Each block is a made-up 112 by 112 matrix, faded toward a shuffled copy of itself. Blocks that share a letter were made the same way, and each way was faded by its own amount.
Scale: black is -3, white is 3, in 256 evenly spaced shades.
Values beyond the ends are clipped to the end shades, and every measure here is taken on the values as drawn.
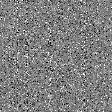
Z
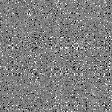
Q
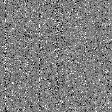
Z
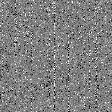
Z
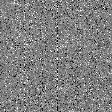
Z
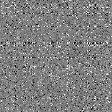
Q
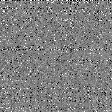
Q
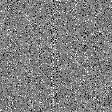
Z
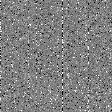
Z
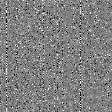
Z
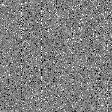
Z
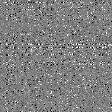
Q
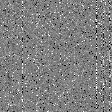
Z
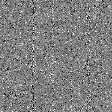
Z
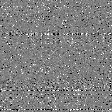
Q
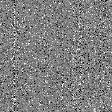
Z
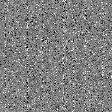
Z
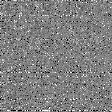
Q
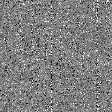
Z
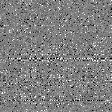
Q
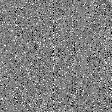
Z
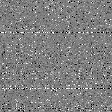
Q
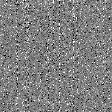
Z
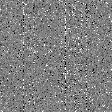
Z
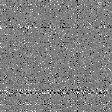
Q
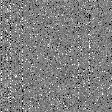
Z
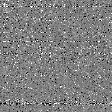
Q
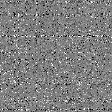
Q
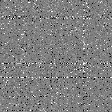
Q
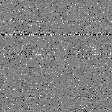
Q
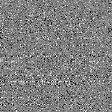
Q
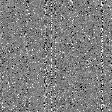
Z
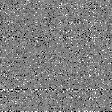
Q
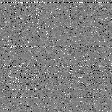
Q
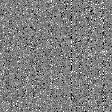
Z
